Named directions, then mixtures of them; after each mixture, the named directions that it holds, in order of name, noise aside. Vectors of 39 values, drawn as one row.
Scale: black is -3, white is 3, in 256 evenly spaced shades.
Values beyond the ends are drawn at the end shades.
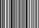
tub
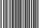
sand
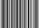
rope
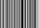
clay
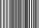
sand, tub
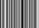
clay, tub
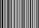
sand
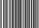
sand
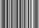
rope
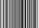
clay, sand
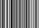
rope, tub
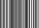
sand, tub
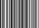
clay, tub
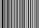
rope, sand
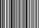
tub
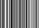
rope, tub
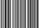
tub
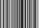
clay, sand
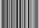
rope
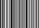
tub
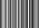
rope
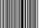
clay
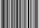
rope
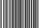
sand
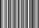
rope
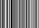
rope, tub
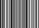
tub
